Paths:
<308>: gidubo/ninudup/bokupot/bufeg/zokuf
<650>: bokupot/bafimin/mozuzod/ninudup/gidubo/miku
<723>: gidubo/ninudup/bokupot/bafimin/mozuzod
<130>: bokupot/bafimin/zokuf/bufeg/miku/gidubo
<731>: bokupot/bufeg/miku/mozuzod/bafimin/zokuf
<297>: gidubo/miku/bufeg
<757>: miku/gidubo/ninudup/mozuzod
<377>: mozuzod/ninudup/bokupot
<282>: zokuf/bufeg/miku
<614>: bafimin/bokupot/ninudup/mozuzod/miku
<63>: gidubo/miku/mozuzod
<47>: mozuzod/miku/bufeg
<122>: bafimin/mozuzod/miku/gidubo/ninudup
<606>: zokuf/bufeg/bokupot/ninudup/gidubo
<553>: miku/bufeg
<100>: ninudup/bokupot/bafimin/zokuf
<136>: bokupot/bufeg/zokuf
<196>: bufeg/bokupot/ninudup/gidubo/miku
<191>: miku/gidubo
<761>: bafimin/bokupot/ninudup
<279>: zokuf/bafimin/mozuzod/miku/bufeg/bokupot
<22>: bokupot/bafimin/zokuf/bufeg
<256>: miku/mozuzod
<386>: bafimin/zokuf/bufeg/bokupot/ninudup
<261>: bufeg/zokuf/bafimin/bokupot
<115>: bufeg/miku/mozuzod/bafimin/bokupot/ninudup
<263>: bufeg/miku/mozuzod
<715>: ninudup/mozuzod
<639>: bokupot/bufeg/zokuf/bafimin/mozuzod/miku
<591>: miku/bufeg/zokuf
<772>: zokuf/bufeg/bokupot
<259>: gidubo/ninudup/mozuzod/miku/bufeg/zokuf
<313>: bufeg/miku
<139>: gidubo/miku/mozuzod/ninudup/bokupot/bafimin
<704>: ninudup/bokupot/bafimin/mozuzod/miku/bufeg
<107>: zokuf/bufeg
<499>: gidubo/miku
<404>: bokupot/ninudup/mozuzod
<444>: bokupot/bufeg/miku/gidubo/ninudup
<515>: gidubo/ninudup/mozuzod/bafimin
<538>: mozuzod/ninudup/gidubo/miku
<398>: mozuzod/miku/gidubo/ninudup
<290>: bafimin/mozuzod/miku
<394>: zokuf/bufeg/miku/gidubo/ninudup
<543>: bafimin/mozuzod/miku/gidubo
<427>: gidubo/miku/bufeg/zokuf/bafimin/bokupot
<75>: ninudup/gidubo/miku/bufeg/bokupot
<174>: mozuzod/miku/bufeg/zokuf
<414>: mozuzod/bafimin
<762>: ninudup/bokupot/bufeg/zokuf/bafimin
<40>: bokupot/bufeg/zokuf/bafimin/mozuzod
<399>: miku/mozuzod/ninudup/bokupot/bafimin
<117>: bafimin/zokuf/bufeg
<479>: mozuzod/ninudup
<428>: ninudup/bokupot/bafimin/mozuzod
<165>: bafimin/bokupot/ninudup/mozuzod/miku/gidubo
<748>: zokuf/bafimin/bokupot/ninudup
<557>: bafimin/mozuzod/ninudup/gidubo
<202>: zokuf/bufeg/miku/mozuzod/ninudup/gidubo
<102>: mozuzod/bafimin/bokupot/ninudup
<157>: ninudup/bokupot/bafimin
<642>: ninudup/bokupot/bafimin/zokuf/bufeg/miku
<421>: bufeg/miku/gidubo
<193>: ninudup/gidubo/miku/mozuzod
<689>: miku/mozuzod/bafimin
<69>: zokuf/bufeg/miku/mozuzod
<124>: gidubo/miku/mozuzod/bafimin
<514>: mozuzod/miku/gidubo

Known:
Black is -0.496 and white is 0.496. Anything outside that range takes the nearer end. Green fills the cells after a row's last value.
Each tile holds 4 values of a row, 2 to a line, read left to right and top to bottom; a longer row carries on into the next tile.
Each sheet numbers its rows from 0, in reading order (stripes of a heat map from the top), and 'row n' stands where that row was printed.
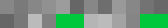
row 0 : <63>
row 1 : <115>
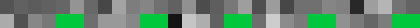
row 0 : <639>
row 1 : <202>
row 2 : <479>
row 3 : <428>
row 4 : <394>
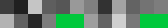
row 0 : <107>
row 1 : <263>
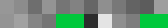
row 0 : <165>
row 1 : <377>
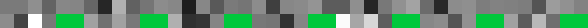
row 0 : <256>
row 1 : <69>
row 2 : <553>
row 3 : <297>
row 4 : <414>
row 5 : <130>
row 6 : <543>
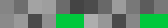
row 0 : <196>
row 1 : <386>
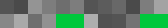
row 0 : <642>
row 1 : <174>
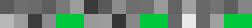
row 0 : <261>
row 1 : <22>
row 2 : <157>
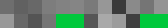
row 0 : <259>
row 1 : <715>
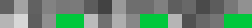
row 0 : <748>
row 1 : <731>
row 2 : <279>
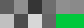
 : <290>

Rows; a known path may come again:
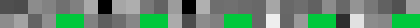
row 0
<642>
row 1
<421>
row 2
<313>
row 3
<157>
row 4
<377>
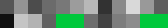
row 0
<479>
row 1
<191>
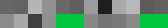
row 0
<606>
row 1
<444>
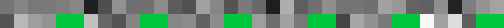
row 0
<139>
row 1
<117>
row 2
<308>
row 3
<69>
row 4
<538>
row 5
<414>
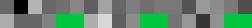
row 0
<282>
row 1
<748>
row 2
<75>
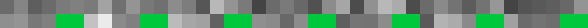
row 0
<704>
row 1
<102>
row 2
<515>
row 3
<762>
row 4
<499>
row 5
<399>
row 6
<40>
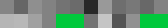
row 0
<115>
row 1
<100>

